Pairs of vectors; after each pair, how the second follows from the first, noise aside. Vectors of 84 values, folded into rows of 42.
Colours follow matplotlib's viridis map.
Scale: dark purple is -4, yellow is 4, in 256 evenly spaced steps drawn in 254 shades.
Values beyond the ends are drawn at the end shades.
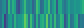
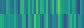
reversed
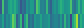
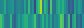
wrapped around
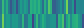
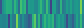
reversed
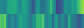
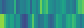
reversed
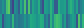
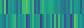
reversed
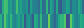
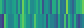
wrapped around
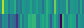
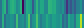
reversed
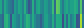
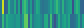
reversed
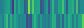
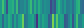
wrapped around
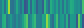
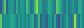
reversed
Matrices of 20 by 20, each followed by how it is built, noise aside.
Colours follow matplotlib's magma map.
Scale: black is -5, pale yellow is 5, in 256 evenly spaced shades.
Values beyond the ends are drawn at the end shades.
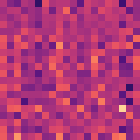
low rank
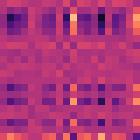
low rank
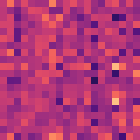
low rank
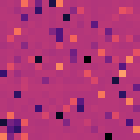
sparse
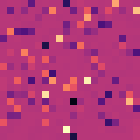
sparse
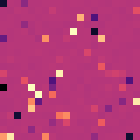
sparse
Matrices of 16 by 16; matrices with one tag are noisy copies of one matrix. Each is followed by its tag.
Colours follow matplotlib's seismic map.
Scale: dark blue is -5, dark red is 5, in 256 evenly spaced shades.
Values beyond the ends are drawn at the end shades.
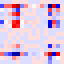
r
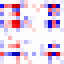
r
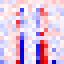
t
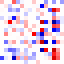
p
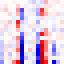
t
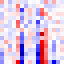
t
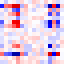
r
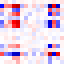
r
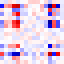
r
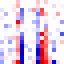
t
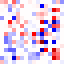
p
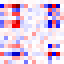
r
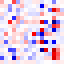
p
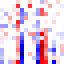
t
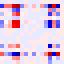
r
